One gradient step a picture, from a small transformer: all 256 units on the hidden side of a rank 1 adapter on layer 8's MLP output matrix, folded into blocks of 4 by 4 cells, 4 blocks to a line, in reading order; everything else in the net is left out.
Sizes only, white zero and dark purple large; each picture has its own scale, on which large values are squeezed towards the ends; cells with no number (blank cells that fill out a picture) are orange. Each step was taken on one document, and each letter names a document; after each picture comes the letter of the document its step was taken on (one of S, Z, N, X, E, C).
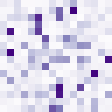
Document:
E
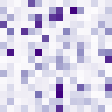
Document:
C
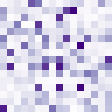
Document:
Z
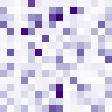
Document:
C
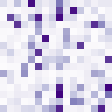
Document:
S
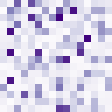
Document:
E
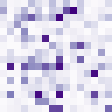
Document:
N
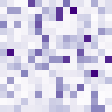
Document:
E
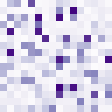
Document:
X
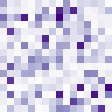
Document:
Z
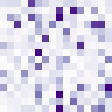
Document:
S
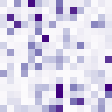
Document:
S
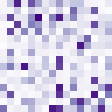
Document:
S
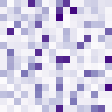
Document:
X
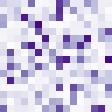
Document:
X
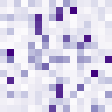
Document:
E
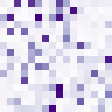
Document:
S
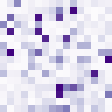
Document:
X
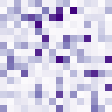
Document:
Z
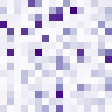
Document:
C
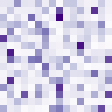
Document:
E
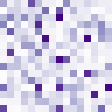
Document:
X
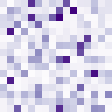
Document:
E
